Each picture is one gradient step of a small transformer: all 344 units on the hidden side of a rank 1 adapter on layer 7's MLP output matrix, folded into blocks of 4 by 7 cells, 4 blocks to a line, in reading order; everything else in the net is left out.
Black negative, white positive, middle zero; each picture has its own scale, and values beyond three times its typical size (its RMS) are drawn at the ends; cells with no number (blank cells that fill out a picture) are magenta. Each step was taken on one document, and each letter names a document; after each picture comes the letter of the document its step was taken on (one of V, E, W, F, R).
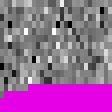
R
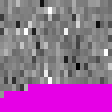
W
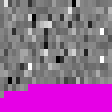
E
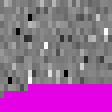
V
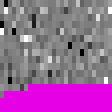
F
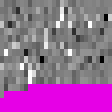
E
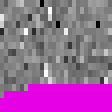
W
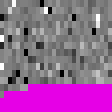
W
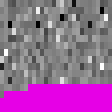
R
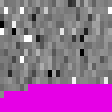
F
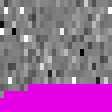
F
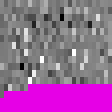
E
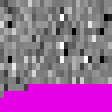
E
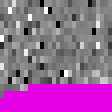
W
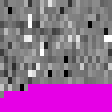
V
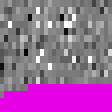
R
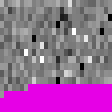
E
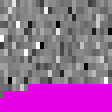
W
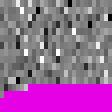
V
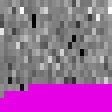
F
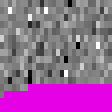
V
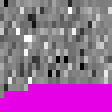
V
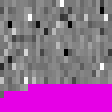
R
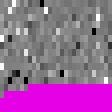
W
